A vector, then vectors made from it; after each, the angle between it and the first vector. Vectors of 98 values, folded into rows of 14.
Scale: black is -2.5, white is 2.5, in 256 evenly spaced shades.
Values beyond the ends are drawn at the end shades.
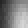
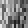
partly opposed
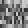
orthogonal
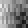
nearly opposite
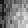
nearly parallel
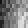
nearly parallel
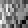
partly opposed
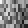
partly opposed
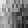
nearly opposite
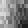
nearly opposite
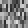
orthogonal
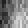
nearly parallel
